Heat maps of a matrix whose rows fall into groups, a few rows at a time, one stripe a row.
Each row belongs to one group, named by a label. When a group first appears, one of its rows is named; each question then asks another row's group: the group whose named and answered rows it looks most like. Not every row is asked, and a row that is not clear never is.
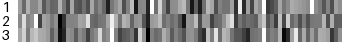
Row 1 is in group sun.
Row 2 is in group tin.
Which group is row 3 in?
tin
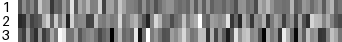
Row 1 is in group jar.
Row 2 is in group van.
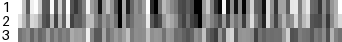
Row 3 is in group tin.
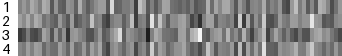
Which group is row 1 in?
tin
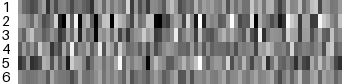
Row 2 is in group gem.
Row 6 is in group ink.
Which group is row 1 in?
ink
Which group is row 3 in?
gem
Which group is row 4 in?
jar
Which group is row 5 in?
van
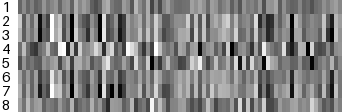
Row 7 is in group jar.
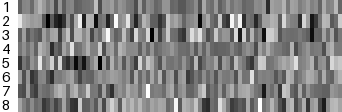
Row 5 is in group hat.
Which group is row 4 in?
jar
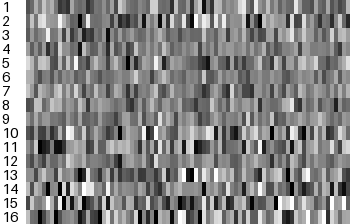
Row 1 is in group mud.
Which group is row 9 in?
sun
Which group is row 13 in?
ink
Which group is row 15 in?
hat
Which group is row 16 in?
ink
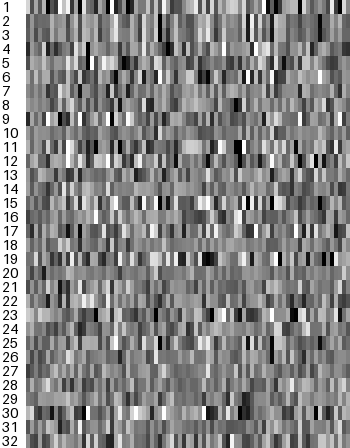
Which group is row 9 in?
jar
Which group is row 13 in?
gem
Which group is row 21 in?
jar
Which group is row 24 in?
ink
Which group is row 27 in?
van
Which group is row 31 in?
jar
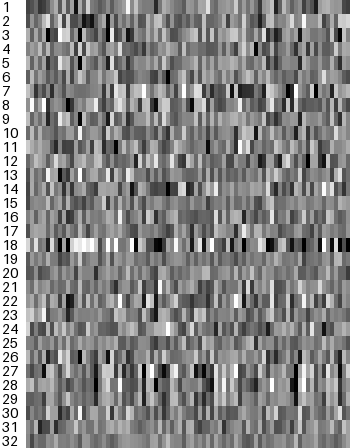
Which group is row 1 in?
van
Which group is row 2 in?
hat
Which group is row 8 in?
tin
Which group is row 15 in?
hat
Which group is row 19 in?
jar
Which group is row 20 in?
van
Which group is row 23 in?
tin
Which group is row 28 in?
tin
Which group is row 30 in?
jar
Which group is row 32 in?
mud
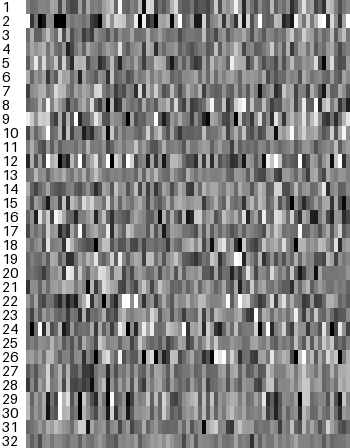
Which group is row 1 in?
tin
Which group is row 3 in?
hat
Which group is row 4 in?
tin
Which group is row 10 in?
hat
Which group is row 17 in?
jar
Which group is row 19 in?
tin
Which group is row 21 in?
van
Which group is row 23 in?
mud
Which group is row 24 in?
gem
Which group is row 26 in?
tin
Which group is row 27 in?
hat
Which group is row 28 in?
hat
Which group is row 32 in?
mud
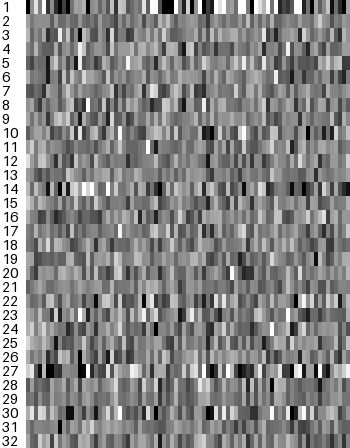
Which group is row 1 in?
mud
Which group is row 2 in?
sun
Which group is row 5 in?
van
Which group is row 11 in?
tin
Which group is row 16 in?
ink
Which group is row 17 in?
mud
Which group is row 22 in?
tin
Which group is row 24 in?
tin
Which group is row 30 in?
tin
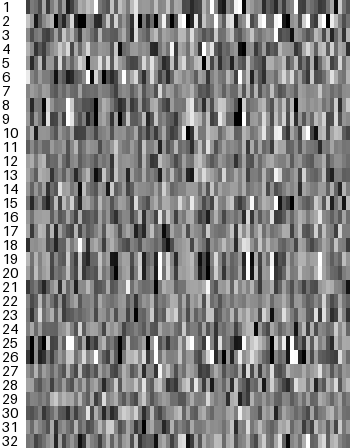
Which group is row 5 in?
gem
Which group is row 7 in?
sun
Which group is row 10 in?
ink
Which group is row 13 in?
ink
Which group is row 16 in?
sun
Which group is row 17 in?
gem
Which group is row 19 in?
sun
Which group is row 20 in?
sun
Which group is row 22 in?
gem
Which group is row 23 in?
gem
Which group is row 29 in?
van
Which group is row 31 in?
gem
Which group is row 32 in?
ink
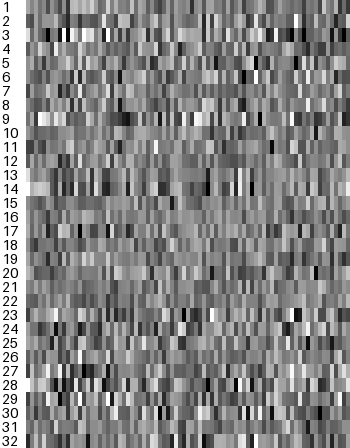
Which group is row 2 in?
mud
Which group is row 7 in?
jar
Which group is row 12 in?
jar
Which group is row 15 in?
ink
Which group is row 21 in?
sun
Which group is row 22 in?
hat
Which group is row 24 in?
ink
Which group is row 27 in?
hat
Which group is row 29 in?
jar
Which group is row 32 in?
mud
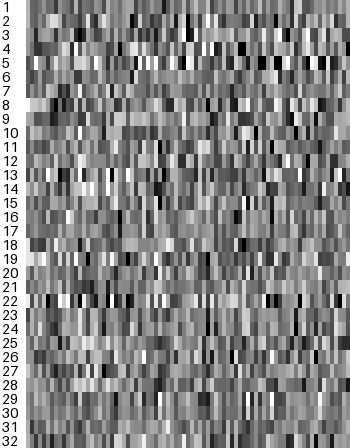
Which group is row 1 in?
gem
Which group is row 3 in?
ink
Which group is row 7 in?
jar
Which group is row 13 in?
jar
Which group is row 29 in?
sun
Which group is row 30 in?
sun
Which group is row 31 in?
mud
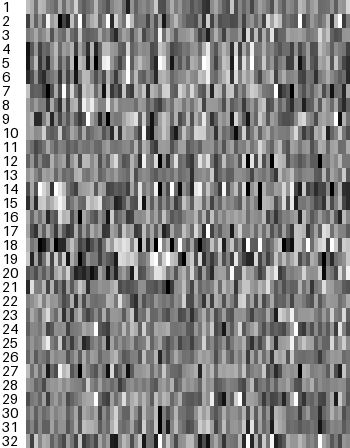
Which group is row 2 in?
jar
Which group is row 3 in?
sun
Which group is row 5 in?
van
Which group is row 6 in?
van
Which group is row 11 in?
ink
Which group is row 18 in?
ink
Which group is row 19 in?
mud
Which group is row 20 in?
hat
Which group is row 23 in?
hat
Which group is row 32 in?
sun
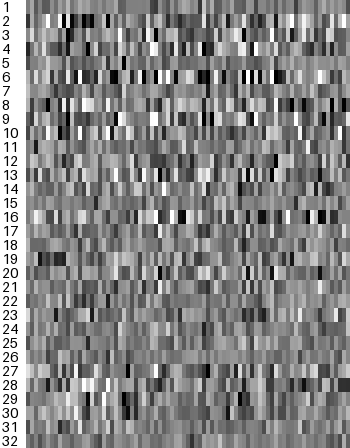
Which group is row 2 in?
hat
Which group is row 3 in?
tin
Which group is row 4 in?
mud
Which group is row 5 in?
hat
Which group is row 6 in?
sun
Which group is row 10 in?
jar
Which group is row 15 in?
tin
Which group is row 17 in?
sun
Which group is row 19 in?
ink
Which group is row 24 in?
mud
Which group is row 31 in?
jar
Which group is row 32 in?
ink
